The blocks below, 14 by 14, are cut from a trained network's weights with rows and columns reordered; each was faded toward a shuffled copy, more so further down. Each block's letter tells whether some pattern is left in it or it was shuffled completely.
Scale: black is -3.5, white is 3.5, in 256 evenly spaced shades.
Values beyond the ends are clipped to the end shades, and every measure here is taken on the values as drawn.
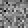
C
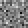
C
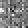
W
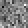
C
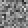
C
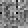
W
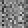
W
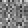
W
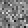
C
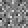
C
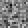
C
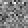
W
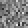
W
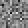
W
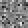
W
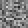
W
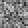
C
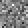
C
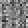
W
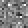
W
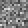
C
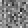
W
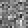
W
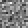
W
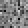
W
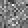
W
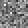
C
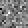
C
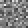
W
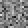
C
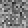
C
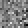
C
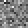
C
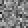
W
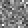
C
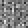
W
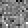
C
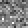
C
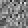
W
